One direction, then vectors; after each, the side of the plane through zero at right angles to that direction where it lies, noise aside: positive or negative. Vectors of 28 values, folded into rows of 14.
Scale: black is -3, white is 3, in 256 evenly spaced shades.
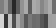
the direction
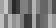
positive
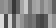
positive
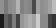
negative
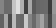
negative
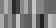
positive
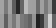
positive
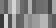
negative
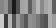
positive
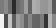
positive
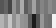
positive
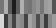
positive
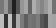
positive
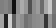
positive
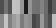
negative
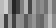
positive
